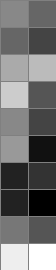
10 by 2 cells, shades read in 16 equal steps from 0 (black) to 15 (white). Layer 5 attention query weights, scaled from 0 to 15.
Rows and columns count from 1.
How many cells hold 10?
1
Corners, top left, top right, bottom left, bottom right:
8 6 14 15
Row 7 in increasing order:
2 3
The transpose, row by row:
8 6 10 12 8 9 2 2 7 14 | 6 4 11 5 4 1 3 0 5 15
